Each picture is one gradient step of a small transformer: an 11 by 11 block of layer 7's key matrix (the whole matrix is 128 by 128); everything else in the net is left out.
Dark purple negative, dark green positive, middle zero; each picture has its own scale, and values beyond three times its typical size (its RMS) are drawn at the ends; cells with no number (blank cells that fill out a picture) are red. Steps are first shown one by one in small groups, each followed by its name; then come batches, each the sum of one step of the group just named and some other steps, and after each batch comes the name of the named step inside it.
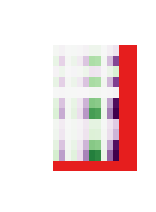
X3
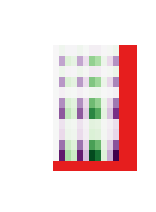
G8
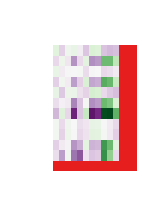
G8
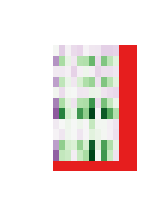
G8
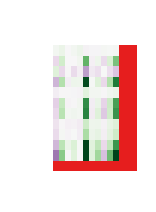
G8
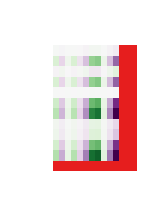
X3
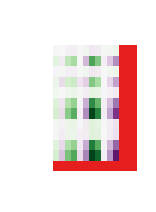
G8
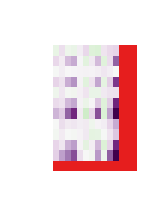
X3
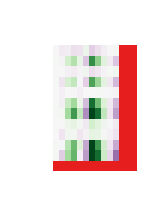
G8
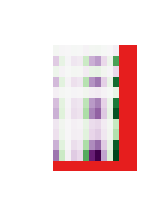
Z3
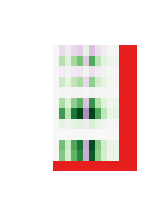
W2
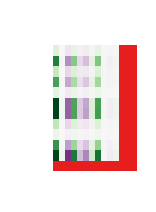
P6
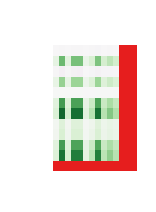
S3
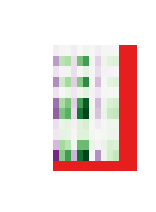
S3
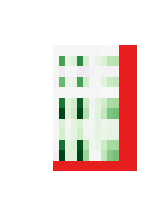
S3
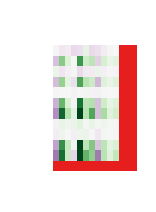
W2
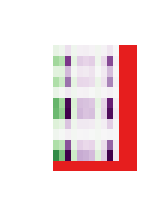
P6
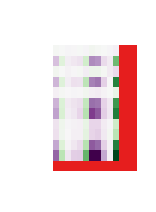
Z3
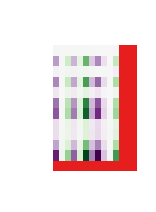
Z3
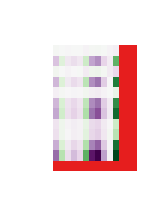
Z3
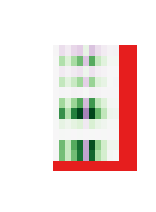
W2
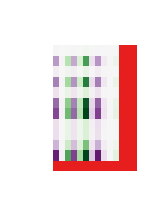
P6
